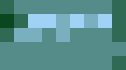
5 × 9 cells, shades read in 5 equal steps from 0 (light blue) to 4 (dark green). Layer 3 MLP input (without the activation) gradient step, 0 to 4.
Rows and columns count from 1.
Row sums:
20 12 17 18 19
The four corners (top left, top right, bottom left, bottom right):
3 3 2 3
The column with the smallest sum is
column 3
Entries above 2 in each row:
2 3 2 0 1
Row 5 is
2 2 2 2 2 2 2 2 3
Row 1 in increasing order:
2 2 2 2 2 2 2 3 3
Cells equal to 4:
1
